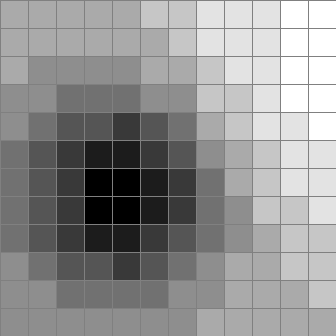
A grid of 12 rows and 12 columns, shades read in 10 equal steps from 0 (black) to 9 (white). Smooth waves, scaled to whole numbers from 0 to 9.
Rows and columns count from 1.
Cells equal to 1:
6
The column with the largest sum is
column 12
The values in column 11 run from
6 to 9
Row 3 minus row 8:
2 2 3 5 5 5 4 3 3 1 2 1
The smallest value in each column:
4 3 2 0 0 1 2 4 5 6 6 6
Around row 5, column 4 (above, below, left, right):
4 1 3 2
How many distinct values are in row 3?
5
